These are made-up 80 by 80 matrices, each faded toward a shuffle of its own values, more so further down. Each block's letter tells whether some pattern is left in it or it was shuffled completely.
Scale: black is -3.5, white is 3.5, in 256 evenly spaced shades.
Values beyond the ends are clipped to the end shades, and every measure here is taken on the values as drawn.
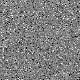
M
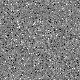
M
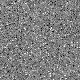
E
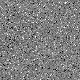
M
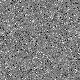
E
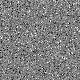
E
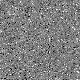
M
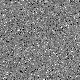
E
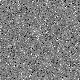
E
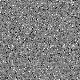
M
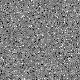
M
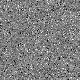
M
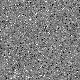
E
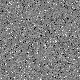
E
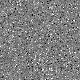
M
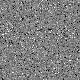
E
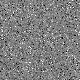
M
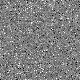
M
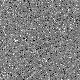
E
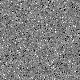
E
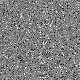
M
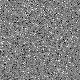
M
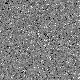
E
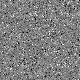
E
